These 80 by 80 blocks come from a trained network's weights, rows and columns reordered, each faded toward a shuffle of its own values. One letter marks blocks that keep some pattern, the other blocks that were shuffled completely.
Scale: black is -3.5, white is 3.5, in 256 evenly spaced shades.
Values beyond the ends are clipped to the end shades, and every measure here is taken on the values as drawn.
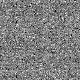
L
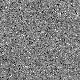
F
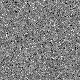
F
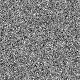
F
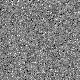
F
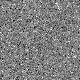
F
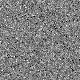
F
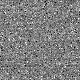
L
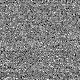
L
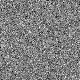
F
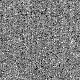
L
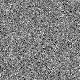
F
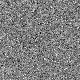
F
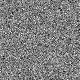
F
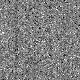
L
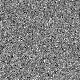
F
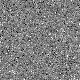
F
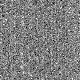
L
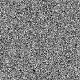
L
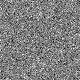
F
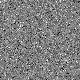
F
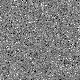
F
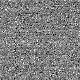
L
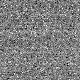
L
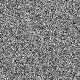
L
